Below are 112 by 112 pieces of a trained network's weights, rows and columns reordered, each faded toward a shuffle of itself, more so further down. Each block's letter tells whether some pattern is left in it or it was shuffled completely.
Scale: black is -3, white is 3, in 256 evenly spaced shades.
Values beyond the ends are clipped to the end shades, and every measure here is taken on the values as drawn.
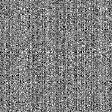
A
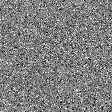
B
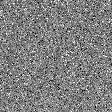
B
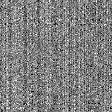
A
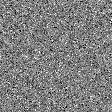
B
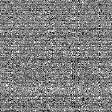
A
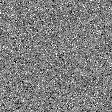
B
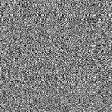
A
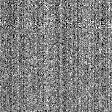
A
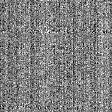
A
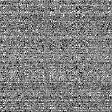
A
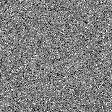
B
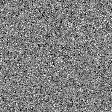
B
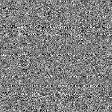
A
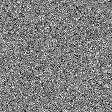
B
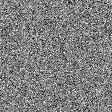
B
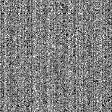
A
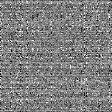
A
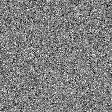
B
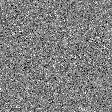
B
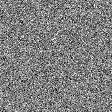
B
